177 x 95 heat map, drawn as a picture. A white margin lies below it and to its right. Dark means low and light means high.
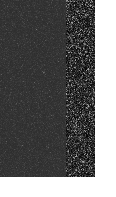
Slope: none. Average level on the scale: 20%. Mirror symmetry: none. Seam: vertical, 70% of the way across, the left part calmer. Histogram: skewed, a long tail of high values.
